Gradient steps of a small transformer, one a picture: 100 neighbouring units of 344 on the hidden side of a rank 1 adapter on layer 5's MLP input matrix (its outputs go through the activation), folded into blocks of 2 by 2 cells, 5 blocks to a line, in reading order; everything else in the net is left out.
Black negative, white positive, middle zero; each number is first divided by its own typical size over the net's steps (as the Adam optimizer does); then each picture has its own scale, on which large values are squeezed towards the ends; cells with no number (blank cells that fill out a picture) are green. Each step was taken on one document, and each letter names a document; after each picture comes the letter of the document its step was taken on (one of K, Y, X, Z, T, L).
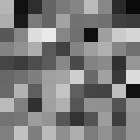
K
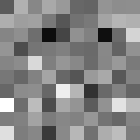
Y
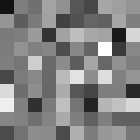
Y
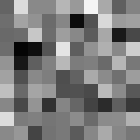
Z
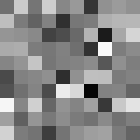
Y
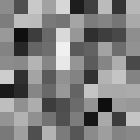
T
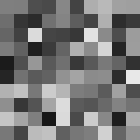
K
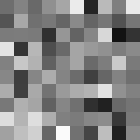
Z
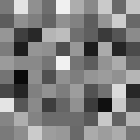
T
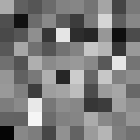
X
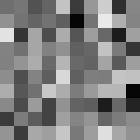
Z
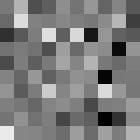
X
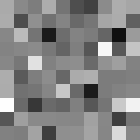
Y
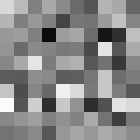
Y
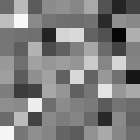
X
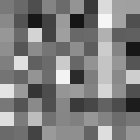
Z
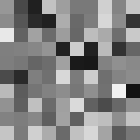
T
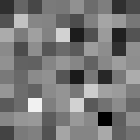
X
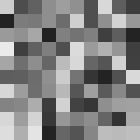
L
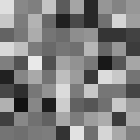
L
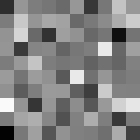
Y
